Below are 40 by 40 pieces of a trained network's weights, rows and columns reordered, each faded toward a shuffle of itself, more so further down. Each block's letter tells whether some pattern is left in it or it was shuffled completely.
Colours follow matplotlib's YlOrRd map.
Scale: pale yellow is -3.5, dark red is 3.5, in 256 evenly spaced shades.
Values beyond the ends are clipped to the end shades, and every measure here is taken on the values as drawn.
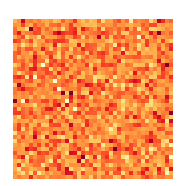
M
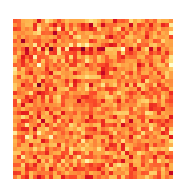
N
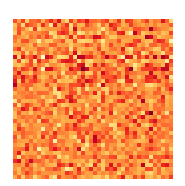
N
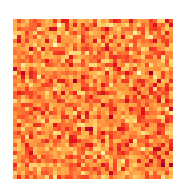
M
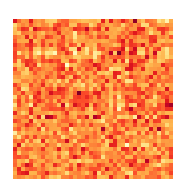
N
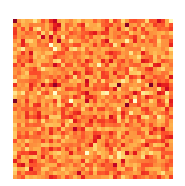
N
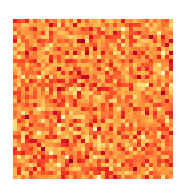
M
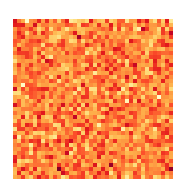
M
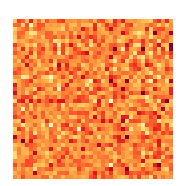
N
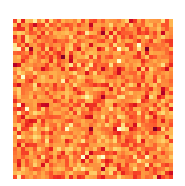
N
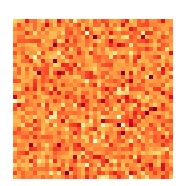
M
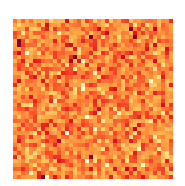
M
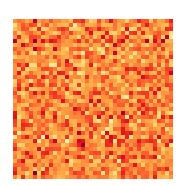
N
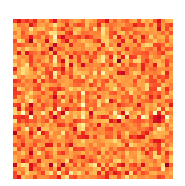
N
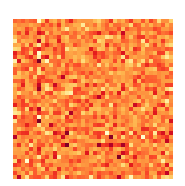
N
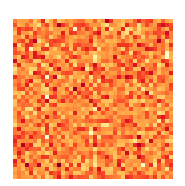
N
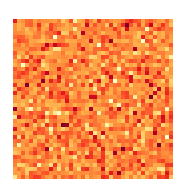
M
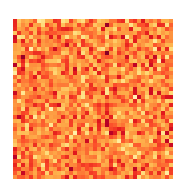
N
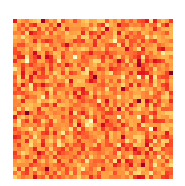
N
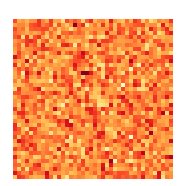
M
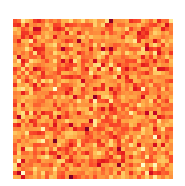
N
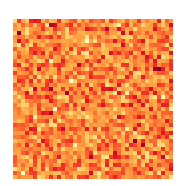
M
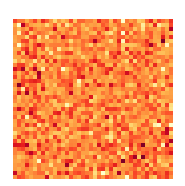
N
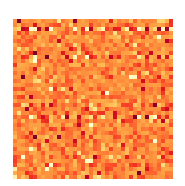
N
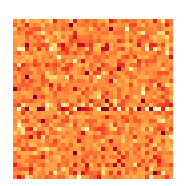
N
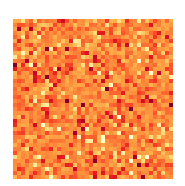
M
